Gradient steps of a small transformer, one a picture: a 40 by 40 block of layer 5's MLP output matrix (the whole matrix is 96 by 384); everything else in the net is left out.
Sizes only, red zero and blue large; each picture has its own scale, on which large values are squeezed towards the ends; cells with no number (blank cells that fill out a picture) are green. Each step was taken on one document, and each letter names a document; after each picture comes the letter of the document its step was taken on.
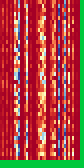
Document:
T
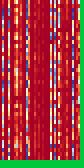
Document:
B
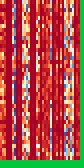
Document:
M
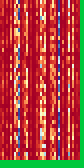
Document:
T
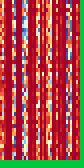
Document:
M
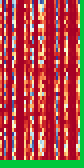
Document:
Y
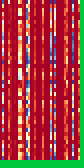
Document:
B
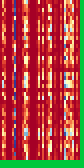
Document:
M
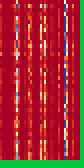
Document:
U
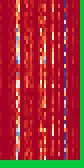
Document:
U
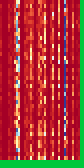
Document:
U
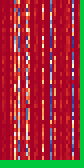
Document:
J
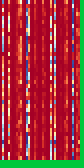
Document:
B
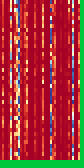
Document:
J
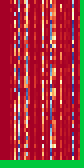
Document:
J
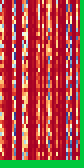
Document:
M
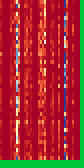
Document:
U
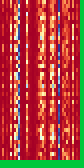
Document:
T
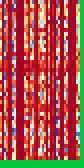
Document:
Y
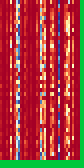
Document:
T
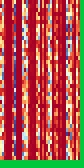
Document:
M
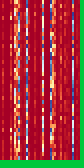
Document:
J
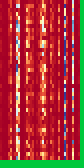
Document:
U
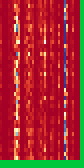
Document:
U
